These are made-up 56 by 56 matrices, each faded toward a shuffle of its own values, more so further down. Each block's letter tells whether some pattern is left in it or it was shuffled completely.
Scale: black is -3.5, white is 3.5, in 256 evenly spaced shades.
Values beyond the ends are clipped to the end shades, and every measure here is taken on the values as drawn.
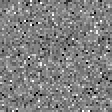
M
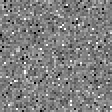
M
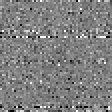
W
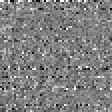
W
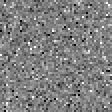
M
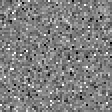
M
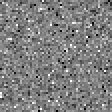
M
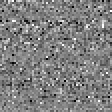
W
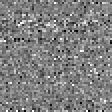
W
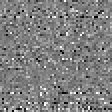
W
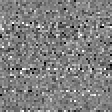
W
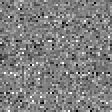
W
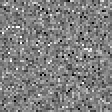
M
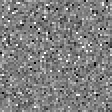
M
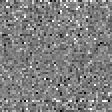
W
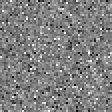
M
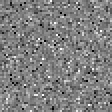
M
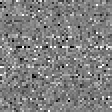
W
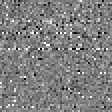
W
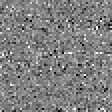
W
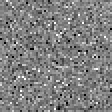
M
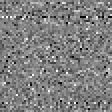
W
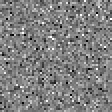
M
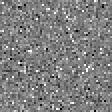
M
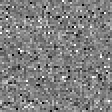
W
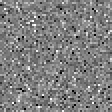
M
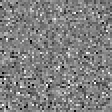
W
